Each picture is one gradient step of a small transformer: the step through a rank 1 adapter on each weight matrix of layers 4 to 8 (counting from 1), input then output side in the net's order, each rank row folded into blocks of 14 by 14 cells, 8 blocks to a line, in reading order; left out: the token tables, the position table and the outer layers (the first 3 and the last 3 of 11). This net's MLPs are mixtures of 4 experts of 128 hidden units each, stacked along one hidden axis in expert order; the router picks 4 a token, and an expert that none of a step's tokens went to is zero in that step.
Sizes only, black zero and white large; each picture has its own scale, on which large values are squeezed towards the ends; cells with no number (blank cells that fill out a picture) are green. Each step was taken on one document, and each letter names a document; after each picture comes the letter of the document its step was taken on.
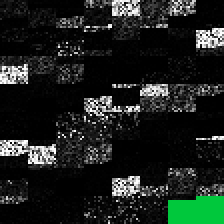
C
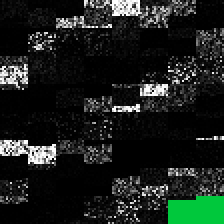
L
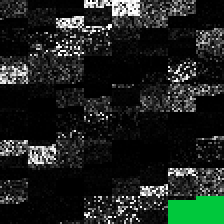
C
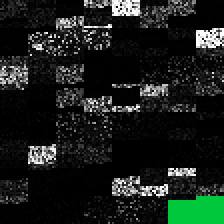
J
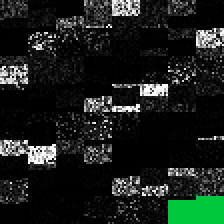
L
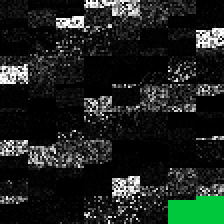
C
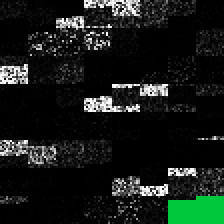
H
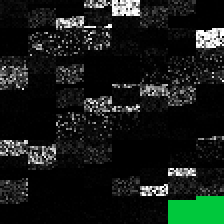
J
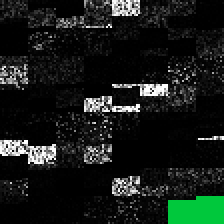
L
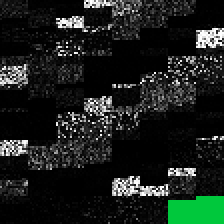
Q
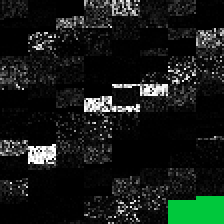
L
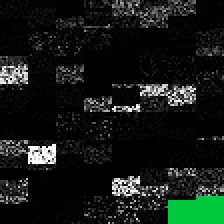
J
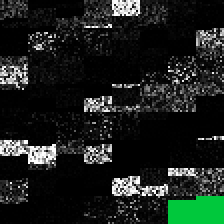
L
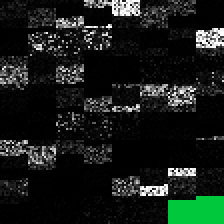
J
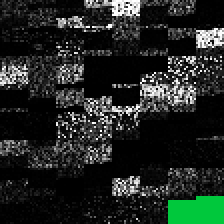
Q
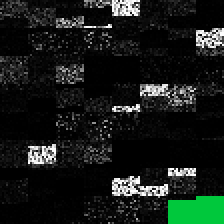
J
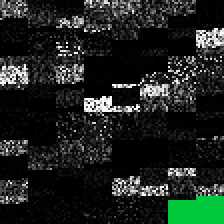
Q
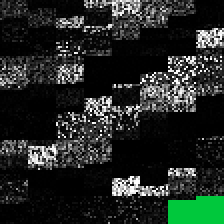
Q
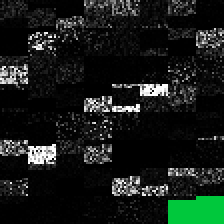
L
